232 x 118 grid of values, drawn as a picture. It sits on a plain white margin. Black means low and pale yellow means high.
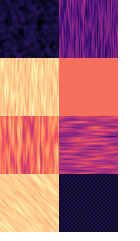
The table splits into 4 rows of 2 panels. Panel 1,1: very low, blotchy, faint in contrast. Panel 1,2: low, streaked downward. Panel 2,1: very high, streaked downward, faint in contrast. Panel 2,2: high, flat. Panel 3,1: high, streaked downward. Panel 3,2: middling, streaked across. Panel 4,1: very high, slanting down to the right, faint in contrast. Panel 4,2: very low, checkered, faint in contrast.
